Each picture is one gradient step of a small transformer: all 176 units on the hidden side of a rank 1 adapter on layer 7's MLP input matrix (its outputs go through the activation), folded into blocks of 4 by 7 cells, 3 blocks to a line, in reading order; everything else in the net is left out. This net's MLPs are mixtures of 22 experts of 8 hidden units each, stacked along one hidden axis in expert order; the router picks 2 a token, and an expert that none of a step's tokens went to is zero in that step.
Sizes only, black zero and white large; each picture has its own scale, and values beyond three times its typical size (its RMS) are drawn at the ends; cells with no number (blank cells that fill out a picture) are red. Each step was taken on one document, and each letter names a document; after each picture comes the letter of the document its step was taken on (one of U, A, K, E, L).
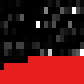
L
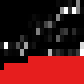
L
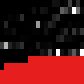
L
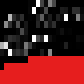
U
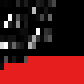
U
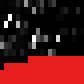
U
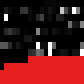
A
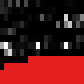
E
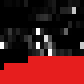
A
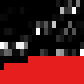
L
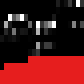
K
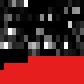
E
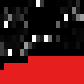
U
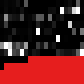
L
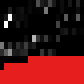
U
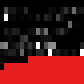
A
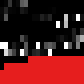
E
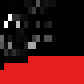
U
